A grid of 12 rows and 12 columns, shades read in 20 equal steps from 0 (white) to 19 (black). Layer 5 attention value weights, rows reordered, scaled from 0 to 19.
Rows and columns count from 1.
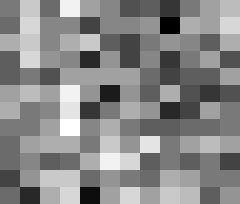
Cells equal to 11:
11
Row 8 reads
10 10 7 0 9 6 10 12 12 11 11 10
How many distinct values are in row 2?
8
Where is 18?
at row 12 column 5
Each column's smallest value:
6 3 4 0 4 1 3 2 4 5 5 3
